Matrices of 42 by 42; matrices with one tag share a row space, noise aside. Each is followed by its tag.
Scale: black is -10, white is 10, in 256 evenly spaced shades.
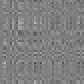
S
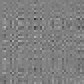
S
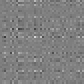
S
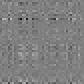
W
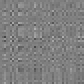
S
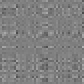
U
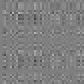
S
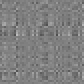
U
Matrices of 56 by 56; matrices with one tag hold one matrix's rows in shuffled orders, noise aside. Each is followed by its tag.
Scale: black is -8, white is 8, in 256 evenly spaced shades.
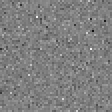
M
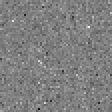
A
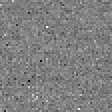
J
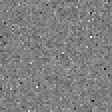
M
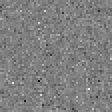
A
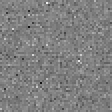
J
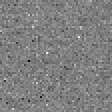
J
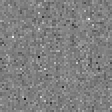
A
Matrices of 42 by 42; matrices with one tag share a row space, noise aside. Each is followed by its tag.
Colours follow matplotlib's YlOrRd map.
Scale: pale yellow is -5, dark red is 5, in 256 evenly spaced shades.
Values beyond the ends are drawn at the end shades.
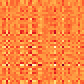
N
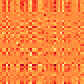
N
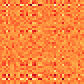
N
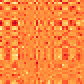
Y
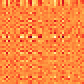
N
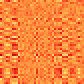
Y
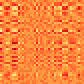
Y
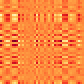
Y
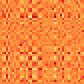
N
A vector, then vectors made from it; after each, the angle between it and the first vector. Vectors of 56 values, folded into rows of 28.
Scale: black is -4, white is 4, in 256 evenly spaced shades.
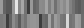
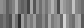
partly aligned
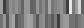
orthogonal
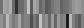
nearly opposite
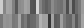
partly opposed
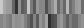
partly opposed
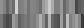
partly aligned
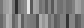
nearly opposite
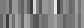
orthogonal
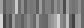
partly aligned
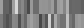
nearly parallel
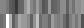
partly opposed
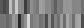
partly aligned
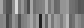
nearly parallel
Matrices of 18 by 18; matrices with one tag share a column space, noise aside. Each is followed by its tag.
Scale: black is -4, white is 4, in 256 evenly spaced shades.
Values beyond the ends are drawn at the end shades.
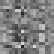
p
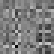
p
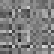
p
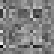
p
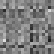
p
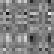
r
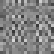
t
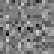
t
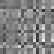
p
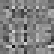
p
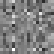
r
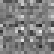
t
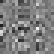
t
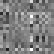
r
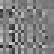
p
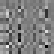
p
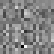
p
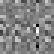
t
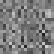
p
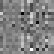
r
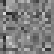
r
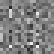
p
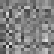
p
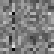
r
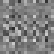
t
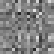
r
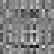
p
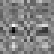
t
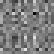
r
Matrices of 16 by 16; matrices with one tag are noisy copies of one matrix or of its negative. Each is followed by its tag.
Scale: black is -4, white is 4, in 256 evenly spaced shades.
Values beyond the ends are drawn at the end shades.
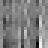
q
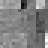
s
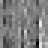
q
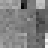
s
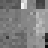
s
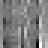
q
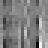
q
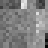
s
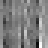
q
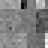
s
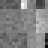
s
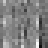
q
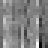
q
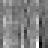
q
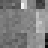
s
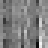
q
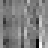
q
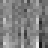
q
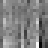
q
